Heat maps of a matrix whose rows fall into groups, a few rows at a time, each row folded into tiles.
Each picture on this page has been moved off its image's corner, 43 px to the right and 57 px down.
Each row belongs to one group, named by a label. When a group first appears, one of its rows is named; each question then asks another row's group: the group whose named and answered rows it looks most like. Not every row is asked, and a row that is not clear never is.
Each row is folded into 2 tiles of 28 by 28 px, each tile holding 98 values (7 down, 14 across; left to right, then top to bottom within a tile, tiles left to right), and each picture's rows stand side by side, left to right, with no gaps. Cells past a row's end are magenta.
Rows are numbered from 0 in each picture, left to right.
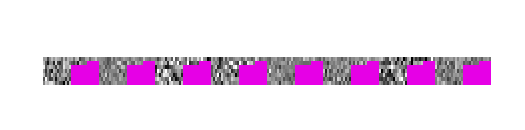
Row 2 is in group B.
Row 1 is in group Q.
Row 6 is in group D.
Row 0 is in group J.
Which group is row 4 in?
B
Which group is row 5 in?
J
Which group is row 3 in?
Q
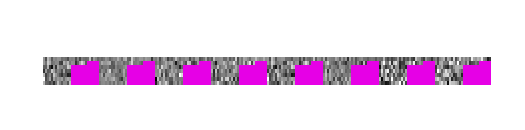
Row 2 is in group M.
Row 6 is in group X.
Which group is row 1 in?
B
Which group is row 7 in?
B
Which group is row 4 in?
Q
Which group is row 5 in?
X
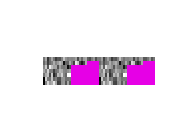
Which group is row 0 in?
M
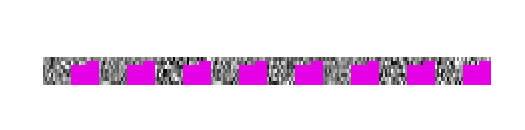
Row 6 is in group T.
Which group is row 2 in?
D
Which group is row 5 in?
T
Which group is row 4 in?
X
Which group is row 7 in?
J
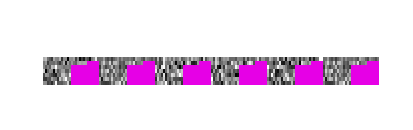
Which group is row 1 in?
X
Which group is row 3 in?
Q
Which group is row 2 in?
M
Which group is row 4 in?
D
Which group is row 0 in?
D
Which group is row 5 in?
X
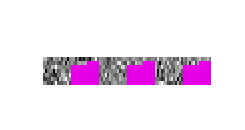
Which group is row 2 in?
J
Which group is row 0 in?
D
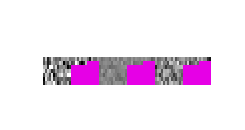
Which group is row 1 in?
B
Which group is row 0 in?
M
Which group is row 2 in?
B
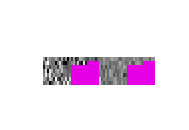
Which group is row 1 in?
Q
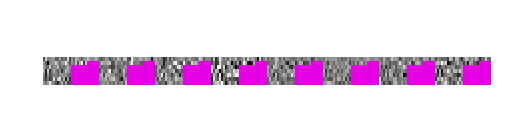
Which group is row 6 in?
Q
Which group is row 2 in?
Q
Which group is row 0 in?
J
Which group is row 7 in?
T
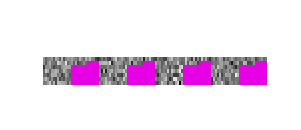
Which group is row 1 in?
T
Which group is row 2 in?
T
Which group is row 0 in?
B
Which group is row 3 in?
M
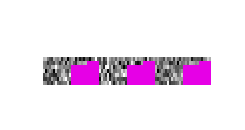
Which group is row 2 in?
D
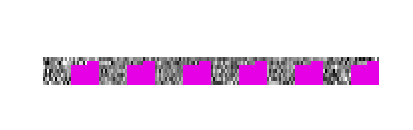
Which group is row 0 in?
J
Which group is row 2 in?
X
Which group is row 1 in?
T
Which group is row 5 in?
D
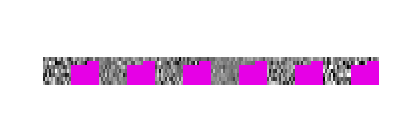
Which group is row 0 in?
T
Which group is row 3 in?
B
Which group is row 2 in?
X
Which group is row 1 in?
Q
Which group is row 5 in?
M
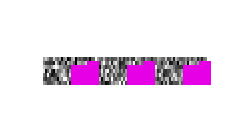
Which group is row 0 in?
D
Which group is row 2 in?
D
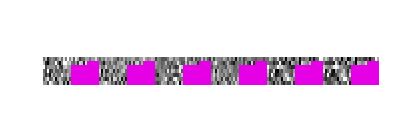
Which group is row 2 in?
T
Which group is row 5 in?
D
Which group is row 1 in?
J
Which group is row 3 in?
X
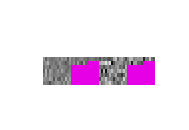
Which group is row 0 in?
X
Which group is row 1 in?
T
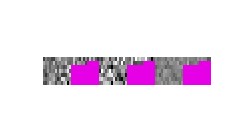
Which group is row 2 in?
B
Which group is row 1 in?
B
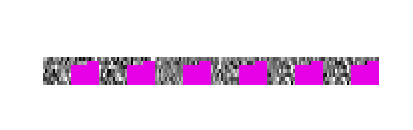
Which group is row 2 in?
X
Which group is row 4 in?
T
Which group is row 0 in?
D
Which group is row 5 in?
T
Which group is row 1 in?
D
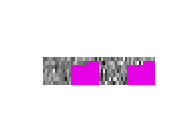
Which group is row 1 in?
J
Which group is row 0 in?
B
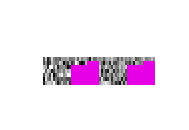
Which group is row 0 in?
M
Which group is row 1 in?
J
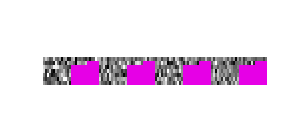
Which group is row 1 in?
Q
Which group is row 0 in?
D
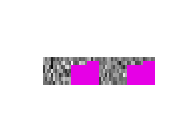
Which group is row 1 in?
M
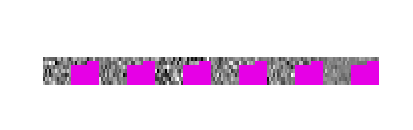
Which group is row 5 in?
B
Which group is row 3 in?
Q
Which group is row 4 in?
M
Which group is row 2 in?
D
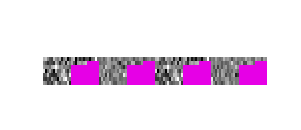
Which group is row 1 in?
M
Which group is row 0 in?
D
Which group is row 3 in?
Q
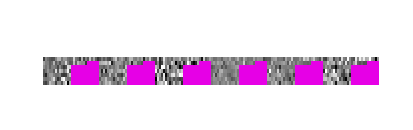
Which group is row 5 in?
B
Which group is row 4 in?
B
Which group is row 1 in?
T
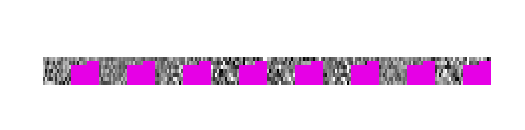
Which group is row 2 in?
T
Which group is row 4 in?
D
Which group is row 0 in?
J
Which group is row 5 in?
T
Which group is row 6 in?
B
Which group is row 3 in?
D
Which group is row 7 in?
B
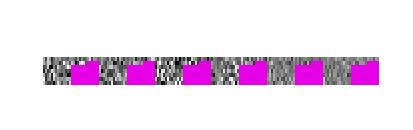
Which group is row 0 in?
Q
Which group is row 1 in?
D
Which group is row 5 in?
Q
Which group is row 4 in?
X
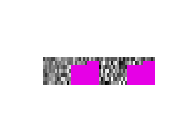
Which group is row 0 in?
T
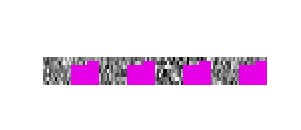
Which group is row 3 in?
J
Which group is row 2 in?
D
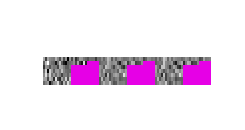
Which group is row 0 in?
X
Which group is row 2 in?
M
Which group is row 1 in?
M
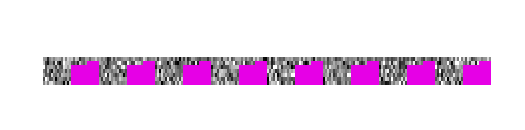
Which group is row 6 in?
X
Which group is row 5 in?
M
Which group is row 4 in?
M
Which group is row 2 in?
X
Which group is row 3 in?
B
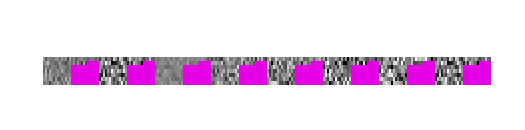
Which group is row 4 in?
J
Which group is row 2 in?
B
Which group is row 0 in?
X
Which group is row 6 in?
B
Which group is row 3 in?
T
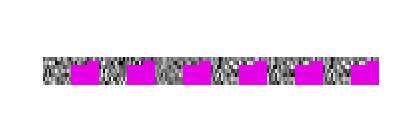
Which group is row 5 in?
Q
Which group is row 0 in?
T
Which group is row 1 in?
X
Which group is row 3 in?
Q
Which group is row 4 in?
Q
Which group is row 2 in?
M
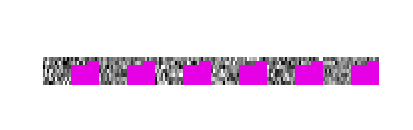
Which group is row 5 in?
T
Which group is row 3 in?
B
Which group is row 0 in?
X
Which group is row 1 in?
Q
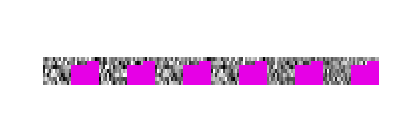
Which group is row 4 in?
M
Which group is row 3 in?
B
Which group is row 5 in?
J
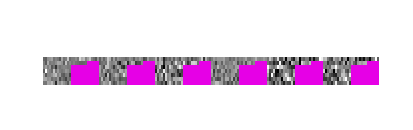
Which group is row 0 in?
B
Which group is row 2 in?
Q
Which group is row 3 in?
J
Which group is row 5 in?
D
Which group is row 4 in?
D
